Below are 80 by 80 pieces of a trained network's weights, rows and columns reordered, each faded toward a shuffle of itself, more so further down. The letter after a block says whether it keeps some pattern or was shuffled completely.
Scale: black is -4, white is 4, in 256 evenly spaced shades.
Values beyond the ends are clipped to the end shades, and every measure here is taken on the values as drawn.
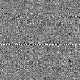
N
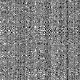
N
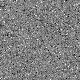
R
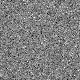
R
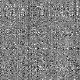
N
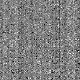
N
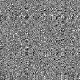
N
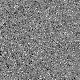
R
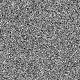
R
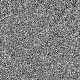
R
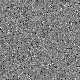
R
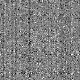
N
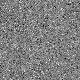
R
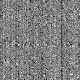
N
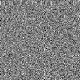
N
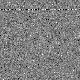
N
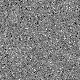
R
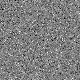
R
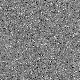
R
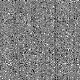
N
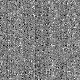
N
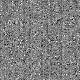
N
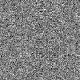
N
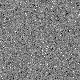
R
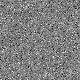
R
